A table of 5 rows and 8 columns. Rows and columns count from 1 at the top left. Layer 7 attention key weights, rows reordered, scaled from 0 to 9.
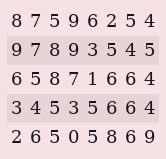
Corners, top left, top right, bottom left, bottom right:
8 4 2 9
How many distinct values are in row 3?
6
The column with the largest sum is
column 3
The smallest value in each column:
2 4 5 0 1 2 4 4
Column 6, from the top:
2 5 6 6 8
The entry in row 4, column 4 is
3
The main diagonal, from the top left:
8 7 8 3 5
